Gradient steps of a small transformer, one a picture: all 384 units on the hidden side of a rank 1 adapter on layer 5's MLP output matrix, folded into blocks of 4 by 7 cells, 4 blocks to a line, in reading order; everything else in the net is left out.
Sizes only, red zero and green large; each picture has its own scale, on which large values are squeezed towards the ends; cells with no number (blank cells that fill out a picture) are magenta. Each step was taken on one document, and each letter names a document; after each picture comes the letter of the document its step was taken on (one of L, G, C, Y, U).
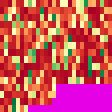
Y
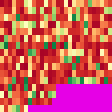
Y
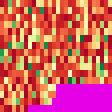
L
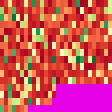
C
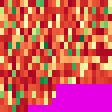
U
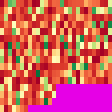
U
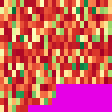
U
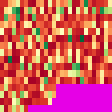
L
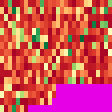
L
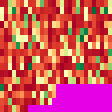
U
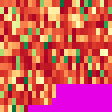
Y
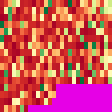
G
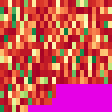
C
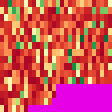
L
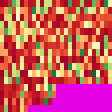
G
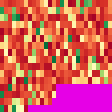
Y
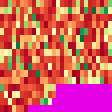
U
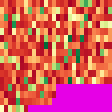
Y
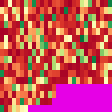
C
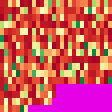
G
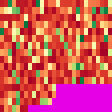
U
